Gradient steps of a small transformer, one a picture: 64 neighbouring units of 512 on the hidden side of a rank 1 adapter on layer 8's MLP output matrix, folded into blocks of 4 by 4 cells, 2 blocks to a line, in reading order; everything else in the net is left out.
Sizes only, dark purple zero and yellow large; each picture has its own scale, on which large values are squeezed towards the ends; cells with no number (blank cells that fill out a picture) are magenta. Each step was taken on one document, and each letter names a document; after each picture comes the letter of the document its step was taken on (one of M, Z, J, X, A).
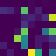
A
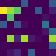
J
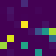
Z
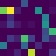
J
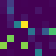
Z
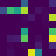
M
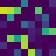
J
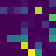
M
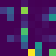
A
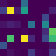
J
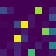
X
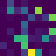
A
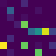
Z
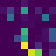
A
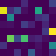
J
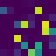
X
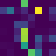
M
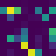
M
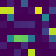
J
